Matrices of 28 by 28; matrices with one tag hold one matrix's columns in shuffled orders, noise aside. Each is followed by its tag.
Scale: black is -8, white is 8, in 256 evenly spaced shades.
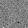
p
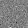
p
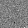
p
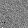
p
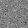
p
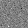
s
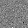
p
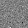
p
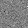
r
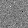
r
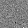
p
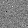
r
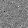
r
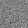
p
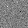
r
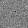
r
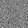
p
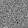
p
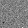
p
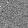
r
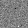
s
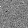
r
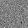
p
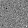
s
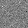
r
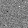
r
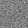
r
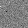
r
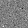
s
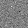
r
